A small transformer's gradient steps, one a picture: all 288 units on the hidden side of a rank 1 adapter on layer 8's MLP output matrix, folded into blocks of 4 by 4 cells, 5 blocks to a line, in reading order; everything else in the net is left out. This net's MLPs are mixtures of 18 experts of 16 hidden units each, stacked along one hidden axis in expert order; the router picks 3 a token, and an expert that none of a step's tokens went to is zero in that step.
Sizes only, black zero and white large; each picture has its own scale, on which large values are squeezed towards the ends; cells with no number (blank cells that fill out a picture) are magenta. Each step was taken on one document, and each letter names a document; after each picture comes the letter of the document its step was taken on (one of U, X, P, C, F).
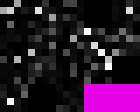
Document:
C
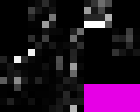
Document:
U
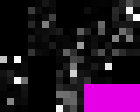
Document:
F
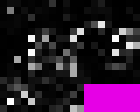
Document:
U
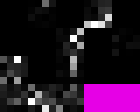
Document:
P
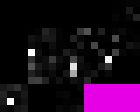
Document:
C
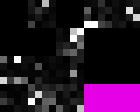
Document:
P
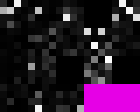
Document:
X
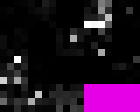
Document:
P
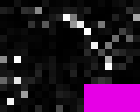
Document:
F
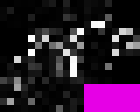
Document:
U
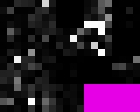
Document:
P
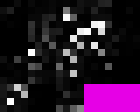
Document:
U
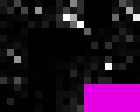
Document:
F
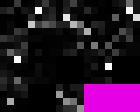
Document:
F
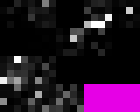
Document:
P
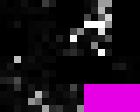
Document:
P
